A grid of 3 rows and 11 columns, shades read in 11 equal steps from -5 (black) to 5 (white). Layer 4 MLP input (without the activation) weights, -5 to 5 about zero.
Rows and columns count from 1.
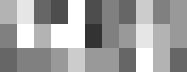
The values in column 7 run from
0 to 1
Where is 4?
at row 1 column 2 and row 2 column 9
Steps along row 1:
up down down up down up down up down up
